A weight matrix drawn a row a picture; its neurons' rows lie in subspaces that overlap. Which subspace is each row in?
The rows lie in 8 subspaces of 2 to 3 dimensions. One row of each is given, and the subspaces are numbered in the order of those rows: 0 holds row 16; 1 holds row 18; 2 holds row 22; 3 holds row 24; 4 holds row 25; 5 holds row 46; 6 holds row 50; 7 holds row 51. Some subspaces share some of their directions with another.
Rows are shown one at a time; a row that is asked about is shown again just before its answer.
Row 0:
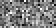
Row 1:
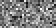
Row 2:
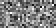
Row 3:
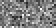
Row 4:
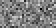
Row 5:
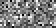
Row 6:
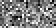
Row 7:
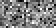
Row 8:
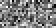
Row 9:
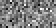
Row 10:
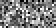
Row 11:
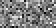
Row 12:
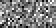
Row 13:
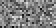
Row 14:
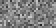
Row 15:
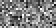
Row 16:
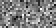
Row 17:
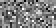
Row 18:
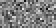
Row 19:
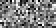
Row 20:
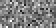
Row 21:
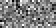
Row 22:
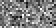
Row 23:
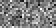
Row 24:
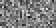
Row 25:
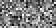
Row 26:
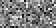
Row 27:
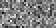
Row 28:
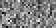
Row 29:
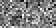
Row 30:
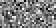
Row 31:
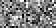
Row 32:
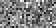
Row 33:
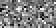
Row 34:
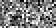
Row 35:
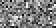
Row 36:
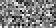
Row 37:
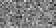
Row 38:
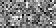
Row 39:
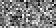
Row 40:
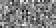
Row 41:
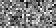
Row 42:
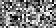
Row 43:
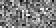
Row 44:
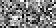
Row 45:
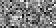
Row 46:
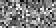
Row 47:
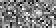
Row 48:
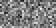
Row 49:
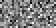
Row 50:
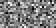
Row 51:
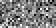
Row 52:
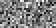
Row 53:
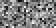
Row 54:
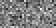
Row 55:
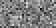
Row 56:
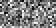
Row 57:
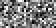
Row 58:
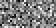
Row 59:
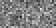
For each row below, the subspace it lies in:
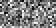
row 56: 6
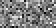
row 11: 0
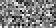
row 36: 2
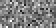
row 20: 2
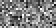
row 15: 4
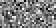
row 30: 1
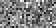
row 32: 7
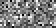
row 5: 3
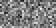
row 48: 6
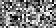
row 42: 6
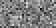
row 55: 4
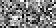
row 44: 5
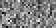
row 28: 0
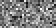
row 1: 1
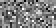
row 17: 1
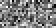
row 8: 5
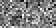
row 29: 6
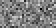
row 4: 1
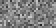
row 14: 3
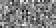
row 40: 5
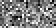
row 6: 7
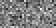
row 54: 0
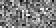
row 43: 3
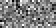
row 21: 5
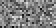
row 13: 2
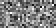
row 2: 6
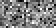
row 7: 4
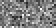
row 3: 2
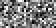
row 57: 4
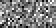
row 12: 7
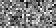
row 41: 7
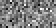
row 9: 2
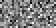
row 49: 3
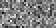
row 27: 0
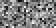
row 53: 4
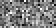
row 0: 5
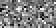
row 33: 4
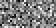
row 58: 0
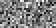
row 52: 7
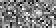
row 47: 1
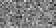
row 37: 5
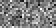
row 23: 6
